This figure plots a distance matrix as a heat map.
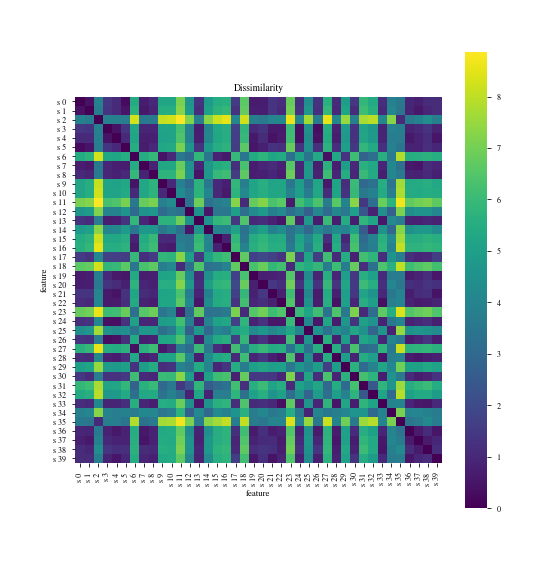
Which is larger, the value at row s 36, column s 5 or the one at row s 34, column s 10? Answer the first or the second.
the second
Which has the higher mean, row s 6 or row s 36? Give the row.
s 6
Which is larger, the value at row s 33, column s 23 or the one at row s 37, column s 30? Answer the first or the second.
the first
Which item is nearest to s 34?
s 25
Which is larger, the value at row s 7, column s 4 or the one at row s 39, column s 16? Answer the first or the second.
the second
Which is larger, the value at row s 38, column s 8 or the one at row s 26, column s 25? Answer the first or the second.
the second
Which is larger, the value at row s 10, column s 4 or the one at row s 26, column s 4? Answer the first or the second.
the first
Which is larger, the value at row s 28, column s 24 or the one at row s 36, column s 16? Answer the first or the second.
the second
